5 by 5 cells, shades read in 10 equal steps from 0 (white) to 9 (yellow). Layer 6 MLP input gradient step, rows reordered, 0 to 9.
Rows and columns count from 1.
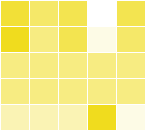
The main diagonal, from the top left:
8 5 5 5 1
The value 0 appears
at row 1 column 4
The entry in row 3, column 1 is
5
